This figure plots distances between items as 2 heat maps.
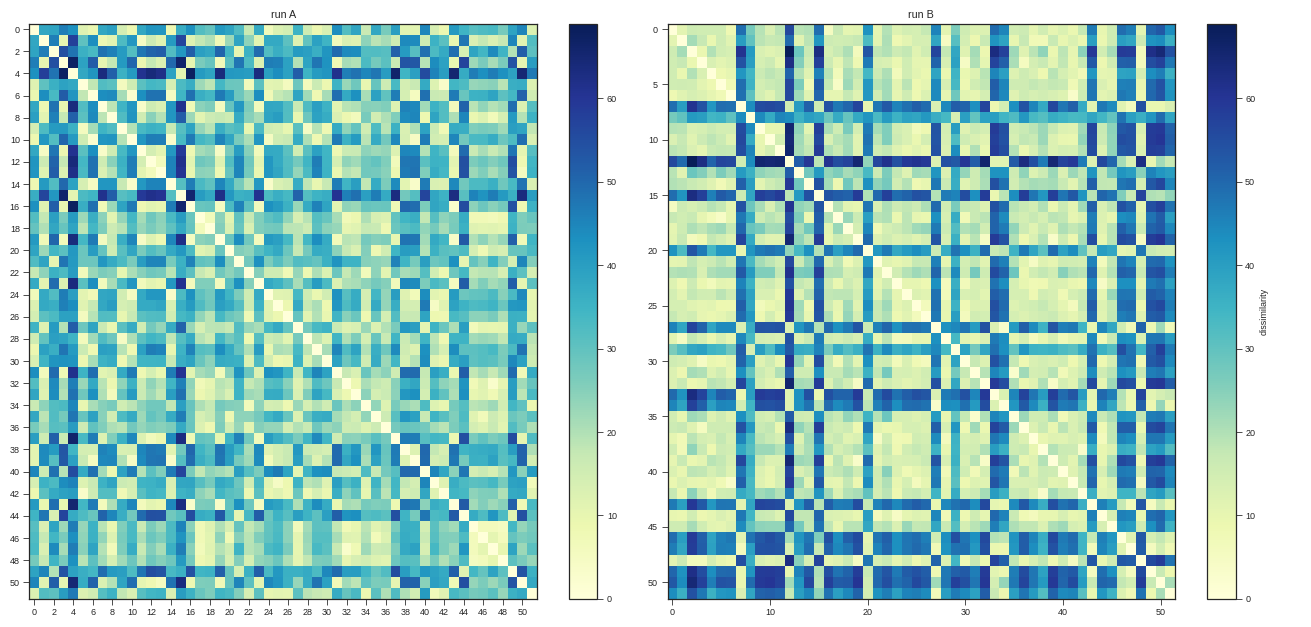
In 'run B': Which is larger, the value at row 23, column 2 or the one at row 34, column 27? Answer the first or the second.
the first
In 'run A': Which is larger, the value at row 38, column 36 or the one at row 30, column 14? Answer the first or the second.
the first
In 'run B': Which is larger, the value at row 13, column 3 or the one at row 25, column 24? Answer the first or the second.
the first
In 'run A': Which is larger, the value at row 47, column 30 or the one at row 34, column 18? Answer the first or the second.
the first
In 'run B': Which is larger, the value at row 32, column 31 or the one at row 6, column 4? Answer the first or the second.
the first
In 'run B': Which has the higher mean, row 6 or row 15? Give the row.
15
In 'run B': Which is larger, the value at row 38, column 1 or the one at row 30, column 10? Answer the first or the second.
the second
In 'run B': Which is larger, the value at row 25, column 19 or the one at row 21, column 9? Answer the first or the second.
the second
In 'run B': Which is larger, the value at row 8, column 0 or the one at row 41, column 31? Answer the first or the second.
the first
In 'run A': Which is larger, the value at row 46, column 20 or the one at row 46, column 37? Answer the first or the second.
the second
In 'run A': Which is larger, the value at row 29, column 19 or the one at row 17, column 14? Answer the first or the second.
the first
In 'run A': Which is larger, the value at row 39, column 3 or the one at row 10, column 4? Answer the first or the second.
the first
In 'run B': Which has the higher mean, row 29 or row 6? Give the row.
29
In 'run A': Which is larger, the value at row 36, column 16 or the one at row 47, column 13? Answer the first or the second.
the first
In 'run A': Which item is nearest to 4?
15
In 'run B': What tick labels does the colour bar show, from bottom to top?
0, 10, 20, 30, 40, 50, 60
